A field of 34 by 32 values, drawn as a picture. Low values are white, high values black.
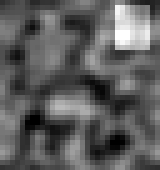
The top right is the ninth with the lowest average. The field is mottled with small blotches. In the top right lies a patch that is lower than the rest. Neither half mirrors the other. The top right is the roughest part.
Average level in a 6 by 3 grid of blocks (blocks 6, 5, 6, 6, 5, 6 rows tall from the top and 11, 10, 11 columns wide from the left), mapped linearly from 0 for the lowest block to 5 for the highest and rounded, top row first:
4 4 1
4 3 0
4 4 4
4 3 5
5 5 4
4 4 4
